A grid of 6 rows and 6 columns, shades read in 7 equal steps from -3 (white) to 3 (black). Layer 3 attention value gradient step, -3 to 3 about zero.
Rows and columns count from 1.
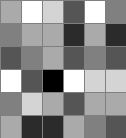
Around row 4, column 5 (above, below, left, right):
0 -1 -3 -2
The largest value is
3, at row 4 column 3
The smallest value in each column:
-3 -3 -2 -3 -3 -2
